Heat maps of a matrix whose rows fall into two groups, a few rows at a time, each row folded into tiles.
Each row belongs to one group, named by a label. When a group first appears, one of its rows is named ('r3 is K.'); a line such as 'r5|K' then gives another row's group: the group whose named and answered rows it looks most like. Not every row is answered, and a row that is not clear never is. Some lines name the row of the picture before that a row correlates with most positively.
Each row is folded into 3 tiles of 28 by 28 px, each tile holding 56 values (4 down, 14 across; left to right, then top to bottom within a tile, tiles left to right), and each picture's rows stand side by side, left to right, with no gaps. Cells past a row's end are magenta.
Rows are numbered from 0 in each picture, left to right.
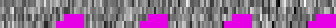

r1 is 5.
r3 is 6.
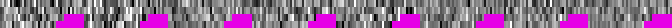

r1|5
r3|6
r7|6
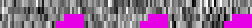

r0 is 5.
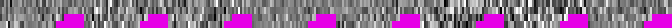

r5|6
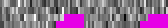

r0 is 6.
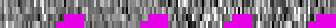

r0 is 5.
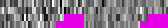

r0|6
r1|6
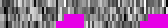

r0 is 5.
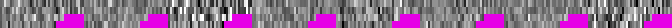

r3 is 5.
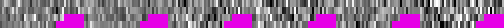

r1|5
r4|5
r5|5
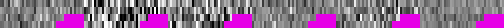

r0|5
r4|6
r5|6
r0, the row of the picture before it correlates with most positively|5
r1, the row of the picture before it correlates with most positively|2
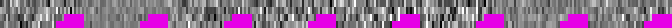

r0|5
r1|6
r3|6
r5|5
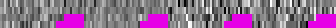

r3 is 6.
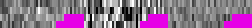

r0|5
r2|6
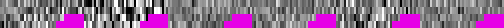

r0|6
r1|6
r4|5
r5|5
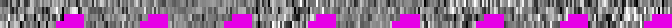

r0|6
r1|5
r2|6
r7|5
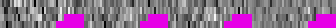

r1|5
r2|5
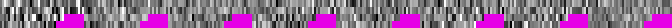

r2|6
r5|6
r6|6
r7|5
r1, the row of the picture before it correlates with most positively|0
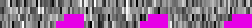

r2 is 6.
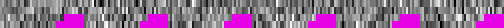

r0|6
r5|5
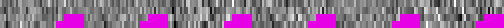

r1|5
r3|5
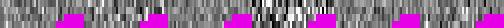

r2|6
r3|5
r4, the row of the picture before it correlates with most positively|0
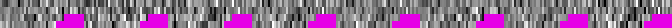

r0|6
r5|6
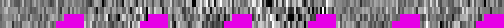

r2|6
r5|5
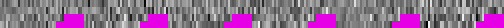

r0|6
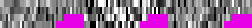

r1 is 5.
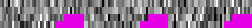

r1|6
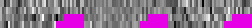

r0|6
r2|5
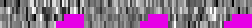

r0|6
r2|5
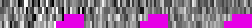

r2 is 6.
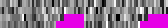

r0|6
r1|6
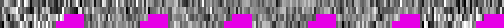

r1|6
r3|6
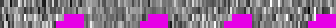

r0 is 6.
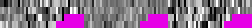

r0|6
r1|5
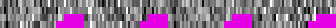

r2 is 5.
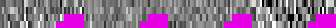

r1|5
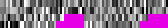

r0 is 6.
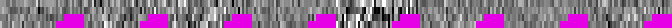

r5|6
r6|5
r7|5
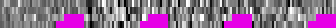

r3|5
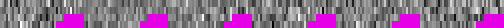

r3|5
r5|6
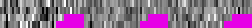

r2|5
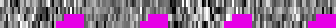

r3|5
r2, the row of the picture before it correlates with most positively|1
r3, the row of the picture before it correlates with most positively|2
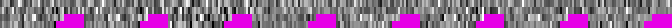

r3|6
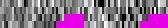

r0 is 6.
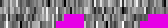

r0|5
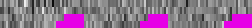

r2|6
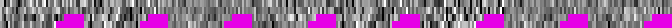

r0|6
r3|5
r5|6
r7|5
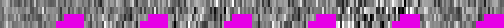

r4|6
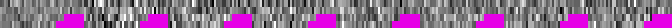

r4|5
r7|6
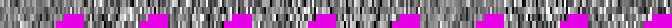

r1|5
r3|6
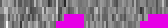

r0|5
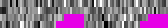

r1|5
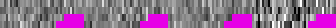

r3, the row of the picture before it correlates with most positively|0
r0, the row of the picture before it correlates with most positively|0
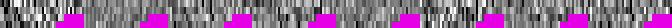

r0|5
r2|5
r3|6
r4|5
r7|5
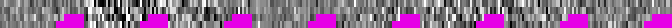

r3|5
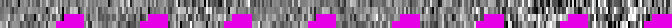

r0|6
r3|6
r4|5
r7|5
